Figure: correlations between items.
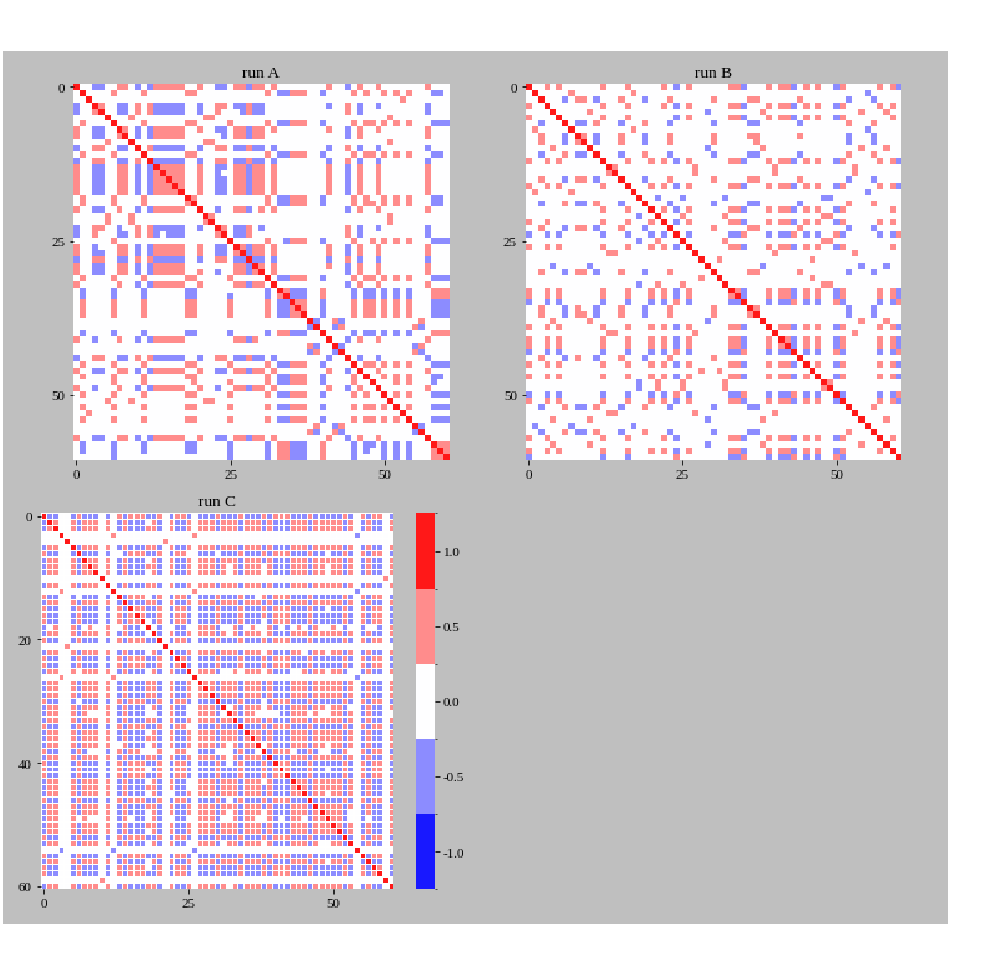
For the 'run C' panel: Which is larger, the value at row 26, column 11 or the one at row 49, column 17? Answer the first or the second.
the first
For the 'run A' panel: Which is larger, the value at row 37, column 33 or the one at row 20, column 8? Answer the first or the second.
the second
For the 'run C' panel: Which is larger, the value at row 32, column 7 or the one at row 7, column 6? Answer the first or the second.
the first
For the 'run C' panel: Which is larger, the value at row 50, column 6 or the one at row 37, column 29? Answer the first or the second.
the second
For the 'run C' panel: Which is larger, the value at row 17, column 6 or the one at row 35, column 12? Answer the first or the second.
the first
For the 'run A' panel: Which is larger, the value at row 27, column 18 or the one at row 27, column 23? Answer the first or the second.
the first
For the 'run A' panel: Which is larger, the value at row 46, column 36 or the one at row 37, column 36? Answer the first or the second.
the second
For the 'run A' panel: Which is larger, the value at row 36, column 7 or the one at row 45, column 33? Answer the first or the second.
the first
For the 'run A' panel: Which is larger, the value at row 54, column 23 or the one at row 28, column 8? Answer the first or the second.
the first
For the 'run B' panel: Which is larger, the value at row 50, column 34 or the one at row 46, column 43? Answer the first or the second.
the second
